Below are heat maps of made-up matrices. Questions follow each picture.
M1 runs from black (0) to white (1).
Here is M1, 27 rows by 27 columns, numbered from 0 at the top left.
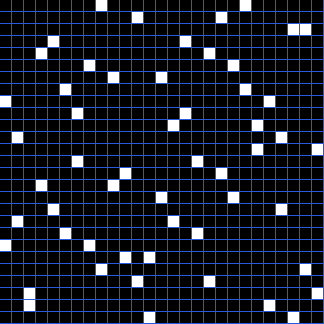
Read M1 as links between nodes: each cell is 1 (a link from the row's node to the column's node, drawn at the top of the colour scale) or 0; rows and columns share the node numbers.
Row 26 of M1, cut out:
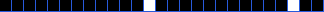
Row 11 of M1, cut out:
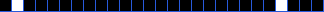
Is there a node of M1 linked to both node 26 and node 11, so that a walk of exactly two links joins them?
no
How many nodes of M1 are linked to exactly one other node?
0
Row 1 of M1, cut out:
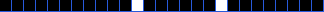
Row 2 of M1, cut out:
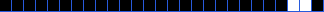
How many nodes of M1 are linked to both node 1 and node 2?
0
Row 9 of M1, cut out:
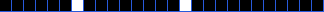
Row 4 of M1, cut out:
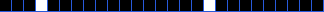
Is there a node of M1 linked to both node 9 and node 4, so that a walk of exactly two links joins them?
no
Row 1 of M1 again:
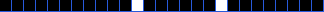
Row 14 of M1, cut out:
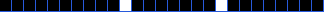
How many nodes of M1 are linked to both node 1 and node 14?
1
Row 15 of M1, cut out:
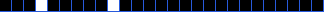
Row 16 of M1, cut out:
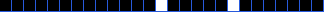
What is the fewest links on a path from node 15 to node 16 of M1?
4
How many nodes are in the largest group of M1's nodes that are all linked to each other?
2
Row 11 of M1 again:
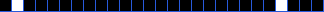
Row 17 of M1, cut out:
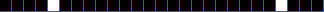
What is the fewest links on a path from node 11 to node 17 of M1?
2
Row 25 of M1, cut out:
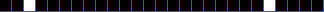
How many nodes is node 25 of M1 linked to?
2
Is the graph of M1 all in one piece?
yes
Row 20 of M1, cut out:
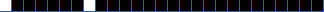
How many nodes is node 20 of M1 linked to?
2
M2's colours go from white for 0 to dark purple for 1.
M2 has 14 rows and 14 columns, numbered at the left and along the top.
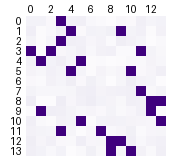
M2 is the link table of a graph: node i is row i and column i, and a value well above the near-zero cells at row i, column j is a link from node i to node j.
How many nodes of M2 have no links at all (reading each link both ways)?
1
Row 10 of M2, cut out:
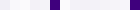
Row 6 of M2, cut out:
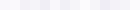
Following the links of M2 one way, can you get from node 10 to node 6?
no
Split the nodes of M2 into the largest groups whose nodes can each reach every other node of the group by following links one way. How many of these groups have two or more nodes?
2
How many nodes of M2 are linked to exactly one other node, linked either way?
3
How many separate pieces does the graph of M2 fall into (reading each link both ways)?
3
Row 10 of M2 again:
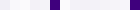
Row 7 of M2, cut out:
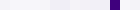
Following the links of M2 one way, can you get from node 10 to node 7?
no
